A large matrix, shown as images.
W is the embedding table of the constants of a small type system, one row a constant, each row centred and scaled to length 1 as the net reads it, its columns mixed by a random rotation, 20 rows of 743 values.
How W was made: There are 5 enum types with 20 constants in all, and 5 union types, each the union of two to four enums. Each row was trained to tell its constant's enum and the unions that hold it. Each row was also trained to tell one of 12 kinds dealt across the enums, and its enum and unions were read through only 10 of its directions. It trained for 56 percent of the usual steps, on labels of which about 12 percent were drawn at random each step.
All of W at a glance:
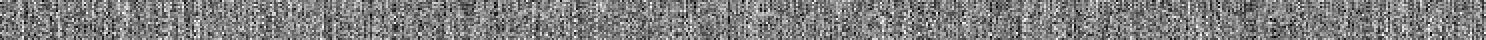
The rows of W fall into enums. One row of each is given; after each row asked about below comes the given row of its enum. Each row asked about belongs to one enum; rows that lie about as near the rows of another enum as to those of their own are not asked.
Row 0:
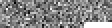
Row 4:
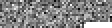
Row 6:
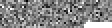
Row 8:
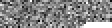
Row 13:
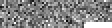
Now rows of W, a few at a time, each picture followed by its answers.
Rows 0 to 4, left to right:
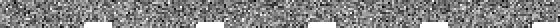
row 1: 6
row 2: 4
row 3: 6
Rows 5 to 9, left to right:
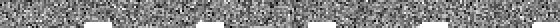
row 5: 4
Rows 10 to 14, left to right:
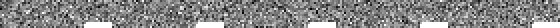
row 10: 13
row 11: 8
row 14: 13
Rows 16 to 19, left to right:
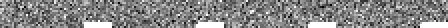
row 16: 0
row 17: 8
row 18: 13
